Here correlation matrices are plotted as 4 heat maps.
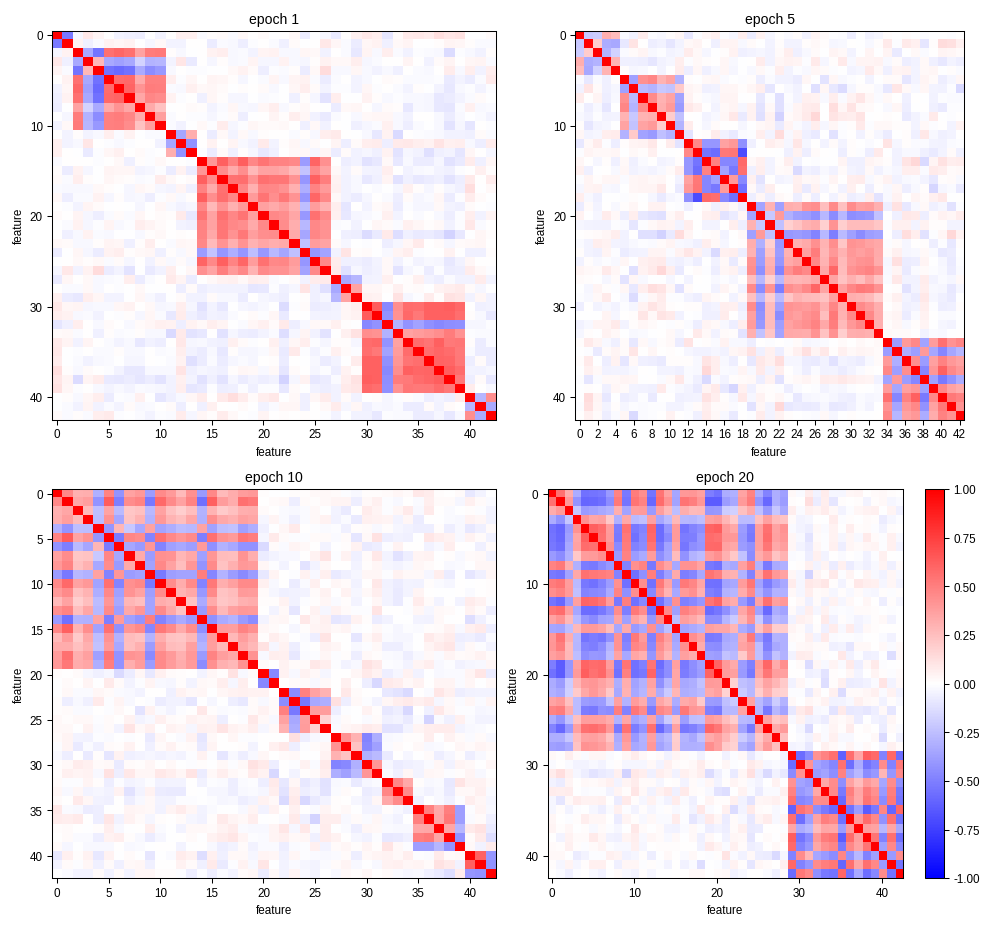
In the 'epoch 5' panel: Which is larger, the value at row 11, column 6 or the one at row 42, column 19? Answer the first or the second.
the first
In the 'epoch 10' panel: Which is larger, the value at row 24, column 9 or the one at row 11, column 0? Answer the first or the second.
the second
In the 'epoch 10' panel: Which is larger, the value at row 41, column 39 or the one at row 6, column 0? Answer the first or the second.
the first
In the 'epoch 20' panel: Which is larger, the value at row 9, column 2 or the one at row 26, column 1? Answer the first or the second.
the first
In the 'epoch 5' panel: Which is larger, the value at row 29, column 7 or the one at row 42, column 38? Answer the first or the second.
the first
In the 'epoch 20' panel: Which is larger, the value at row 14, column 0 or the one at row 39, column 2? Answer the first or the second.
the first
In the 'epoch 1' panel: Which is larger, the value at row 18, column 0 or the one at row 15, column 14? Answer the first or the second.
the second
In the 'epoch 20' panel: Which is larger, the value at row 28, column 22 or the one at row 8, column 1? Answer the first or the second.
the second
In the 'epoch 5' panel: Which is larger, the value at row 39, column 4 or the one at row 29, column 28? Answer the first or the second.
the second
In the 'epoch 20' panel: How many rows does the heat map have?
43
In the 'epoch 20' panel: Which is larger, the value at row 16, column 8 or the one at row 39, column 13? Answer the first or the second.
the first
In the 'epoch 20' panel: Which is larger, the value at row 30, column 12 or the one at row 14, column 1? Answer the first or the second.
the second
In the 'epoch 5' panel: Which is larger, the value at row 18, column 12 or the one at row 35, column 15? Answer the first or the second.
the second
